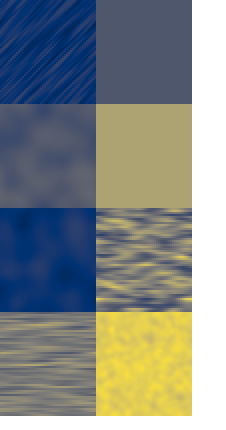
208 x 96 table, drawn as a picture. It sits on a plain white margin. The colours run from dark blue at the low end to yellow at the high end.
The table splits into 4 rows of 2 panels. Panel 1,1: very low, slanting up to the right, faint in contrast. Panel 1,2: low, flat. Panel 2,1: low, smooth, faint in contrast. Panel 2,2: high, flat. Panel 3,1: very low, smooth, faint in contrast. Panel 3,2: middling, streaked across, strong in contrast. Panel 4,1: middling, streaked across. Panel 4,2: very high, blotchy, faint in contrast.
